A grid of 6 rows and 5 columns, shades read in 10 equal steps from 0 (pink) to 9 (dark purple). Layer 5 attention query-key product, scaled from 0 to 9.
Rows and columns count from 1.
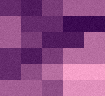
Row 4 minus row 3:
3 2 -2 -5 0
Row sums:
29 36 29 27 15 15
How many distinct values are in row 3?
4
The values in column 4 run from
0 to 9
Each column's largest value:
7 8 8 9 9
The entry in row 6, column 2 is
4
